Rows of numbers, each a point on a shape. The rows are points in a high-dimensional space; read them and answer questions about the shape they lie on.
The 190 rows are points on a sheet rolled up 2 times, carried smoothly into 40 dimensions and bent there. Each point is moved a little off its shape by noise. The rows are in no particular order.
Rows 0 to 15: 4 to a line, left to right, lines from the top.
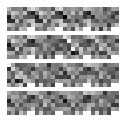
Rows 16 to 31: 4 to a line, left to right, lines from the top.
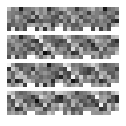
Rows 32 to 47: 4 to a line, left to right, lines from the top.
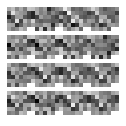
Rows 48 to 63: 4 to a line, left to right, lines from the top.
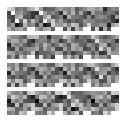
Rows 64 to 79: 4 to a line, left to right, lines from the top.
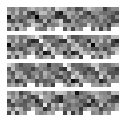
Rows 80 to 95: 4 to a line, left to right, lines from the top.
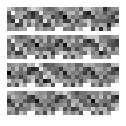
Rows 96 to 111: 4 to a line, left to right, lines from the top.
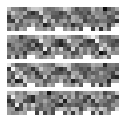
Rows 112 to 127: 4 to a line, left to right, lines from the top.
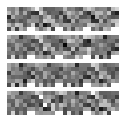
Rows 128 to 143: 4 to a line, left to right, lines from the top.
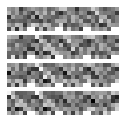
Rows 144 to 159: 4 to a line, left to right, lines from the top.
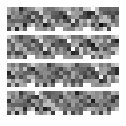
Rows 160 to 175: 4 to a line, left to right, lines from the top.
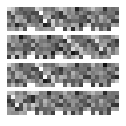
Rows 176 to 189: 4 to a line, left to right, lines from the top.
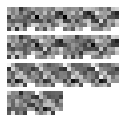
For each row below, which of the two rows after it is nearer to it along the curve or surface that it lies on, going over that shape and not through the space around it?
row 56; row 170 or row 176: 176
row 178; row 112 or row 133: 112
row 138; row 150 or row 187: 150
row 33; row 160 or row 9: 9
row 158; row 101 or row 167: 167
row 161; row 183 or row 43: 183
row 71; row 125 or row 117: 125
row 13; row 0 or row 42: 42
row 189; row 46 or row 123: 46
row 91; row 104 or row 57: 57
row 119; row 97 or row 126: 126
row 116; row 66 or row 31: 66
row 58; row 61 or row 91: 61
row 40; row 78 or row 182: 182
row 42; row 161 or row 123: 123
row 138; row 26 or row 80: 80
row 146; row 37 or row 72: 37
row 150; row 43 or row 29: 29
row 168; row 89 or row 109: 109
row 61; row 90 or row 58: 58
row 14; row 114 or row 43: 114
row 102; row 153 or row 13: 153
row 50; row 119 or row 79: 119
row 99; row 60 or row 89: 60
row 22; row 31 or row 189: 31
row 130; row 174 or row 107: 107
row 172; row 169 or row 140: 169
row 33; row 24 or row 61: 61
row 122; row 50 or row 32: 50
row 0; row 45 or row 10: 45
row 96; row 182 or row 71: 182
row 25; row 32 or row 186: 32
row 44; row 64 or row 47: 64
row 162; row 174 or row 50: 50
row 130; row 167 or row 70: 167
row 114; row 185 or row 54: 185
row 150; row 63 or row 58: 63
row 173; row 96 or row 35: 35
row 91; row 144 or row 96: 96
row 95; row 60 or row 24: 60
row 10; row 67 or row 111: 67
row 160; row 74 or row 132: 132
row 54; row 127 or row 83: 83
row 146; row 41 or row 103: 41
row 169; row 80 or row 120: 80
